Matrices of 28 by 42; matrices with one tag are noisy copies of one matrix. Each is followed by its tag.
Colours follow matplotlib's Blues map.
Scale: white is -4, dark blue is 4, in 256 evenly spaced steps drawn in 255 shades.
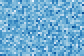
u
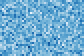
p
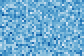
p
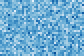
u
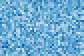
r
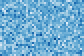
p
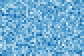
p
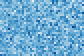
u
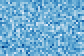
r
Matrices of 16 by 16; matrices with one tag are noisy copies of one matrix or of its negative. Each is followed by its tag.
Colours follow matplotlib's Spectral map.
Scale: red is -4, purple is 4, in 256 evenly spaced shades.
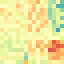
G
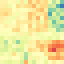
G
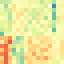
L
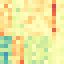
L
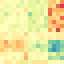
G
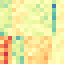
L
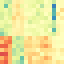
L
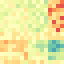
G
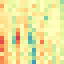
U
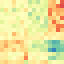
G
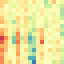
U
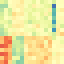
L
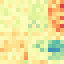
G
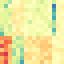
L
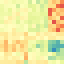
G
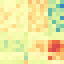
G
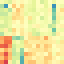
L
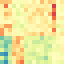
L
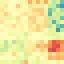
G
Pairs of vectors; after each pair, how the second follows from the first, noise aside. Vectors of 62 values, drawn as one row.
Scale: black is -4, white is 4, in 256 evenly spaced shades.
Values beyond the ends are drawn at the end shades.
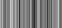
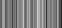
wrapped around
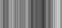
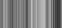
negated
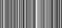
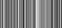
copied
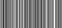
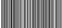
wrapped around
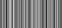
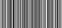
negated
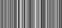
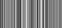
reversed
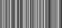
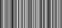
reversed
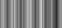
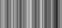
copied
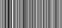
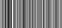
copied
